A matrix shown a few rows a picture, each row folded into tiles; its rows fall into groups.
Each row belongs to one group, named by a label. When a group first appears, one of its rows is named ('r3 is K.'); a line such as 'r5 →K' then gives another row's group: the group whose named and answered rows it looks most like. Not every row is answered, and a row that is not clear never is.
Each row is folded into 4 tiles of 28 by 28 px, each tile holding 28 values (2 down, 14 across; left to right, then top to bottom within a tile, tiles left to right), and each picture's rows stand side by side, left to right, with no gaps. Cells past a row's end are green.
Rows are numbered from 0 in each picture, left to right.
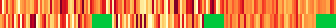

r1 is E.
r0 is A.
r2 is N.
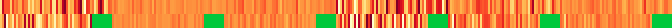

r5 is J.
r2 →N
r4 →J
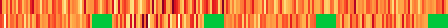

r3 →N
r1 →A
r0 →J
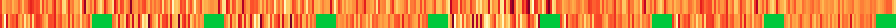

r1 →N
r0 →J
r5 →J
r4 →E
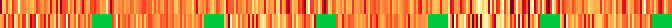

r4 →E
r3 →J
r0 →A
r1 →J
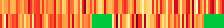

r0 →J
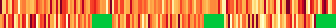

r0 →A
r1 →N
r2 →E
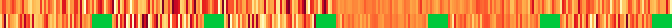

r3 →J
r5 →N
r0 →E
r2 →E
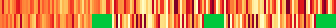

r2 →E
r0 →N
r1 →E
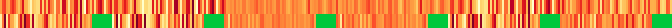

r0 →E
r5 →N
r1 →E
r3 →J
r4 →E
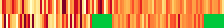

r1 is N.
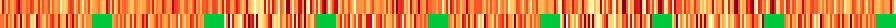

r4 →N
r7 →N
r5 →E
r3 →A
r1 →A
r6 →E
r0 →N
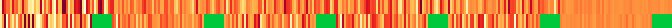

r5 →N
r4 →A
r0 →E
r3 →J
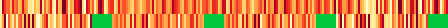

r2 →A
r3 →E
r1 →A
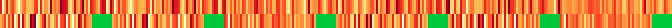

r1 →A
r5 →J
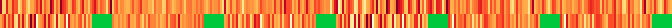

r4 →J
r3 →A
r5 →J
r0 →A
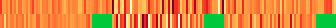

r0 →J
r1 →A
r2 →N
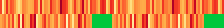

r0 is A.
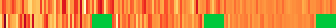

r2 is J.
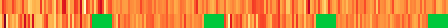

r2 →J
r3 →N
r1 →J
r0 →E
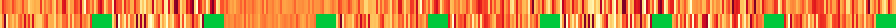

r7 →J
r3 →E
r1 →E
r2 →N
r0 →E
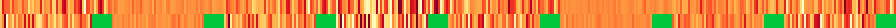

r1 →N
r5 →J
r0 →E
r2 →E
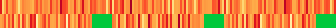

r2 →A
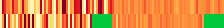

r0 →E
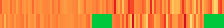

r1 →N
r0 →J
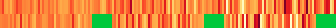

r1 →N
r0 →N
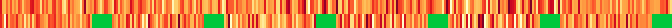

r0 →J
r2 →E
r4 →A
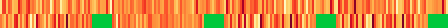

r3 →N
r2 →N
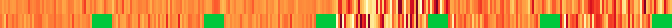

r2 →N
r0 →J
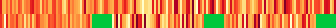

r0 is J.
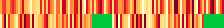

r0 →E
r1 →E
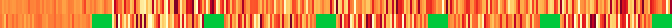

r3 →A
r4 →N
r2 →N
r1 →E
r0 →J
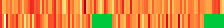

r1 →N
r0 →J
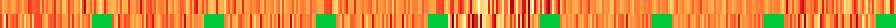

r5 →N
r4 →E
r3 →N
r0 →J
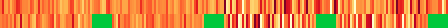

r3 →A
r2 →A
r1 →J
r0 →N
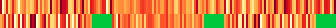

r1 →J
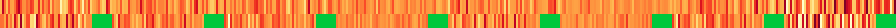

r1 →J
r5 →N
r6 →J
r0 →N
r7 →A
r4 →N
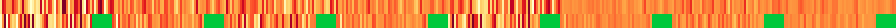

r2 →N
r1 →J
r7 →N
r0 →E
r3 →J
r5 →J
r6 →N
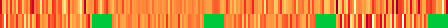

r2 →N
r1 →N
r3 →A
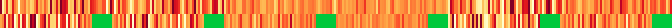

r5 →A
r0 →A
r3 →N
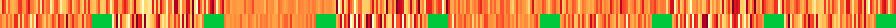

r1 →E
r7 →E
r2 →N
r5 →A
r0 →N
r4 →J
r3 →A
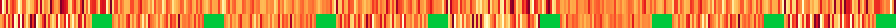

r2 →N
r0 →A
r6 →N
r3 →A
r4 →E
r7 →A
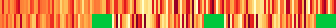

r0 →N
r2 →E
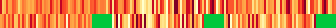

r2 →E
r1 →E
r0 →A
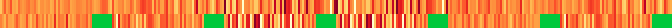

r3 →A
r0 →N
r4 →N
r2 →A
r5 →J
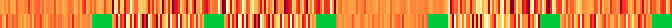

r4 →E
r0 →J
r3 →N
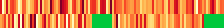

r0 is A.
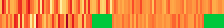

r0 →N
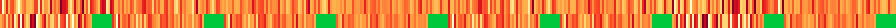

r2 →J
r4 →J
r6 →A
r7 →J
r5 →J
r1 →J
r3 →J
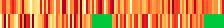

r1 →A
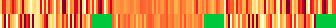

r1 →J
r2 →E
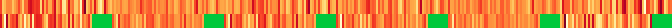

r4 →J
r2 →J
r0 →J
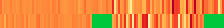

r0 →J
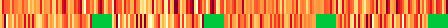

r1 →E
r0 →E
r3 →A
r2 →N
